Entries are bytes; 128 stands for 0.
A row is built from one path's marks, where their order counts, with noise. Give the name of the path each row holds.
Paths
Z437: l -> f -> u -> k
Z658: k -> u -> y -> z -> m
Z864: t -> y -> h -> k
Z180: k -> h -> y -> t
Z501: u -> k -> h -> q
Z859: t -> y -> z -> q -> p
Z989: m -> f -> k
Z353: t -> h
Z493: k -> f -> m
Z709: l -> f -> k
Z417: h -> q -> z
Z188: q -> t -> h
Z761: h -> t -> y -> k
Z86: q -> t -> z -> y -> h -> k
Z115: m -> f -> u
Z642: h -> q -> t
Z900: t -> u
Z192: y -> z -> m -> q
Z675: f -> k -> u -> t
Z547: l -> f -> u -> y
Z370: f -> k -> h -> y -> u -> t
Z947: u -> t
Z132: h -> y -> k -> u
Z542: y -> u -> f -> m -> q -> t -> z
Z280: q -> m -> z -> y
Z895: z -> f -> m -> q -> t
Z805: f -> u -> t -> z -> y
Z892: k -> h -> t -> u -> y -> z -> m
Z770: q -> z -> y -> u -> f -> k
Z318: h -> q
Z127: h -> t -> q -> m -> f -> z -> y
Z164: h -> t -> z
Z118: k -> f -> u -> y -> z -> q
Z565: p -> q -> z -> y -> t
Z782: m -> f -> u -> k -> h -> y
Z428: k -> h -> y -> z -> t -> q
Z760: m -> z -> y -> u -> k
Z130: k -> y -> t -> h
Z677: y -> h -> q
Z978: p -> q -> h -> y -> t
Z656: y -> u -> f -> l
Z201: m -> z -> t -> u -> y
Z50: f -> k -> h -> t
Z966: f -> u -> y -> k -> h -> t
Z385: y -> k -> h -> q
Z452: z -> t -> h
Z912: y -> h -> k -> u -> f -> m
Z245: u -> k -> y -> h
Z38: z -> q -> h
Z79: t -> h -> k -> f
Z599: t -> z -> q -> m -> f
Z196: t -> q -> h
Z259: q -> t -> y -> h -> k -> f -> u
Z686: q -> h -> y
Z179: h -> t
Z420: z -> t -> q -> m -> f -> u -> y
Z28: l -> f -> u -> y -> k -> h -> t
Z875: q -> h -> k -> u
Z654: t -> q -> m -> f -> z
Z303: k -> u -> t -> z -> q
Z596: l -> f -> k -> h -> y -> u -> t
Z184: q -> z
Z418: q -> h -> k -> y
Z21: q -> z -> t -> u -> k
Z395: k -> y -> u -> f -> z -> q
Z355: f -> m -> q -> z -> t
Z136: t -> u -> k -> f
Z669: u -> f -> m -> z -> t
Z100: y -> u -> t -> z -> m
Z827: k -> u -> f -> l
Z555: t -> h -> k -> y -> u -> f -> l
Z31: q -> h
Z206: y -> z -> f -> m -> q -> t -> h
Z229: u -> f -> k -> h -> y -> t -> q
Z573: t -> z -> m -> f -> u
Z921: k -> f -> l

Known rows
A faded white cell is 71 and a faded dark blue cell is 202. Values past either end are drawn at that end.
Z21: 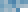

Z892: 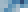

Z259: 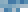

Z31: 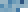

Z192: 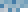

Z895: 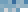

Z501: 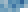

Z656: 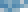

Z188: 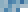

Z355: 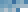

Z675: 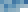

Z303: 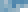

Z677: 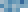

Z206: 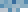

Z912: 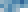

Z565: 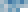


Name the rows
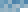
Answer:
Z989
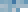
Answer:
Z599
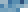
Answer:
Z875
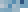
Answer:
Z164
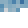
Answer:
Z38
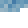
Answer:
Z782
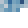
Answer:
Z978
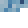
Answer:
Z642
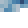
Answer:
Z180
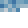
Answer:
Z770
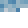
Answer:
Z184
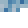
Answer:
Z196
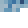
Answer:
Z127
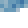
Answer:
Z245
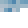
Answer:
Z859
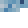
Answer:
Z179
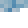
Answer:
Z100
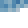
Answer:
Z827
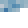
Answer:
Z900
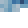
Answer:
Z428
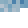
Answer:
Z452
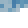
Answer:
Z658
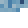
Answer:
Z318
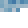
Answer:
Z86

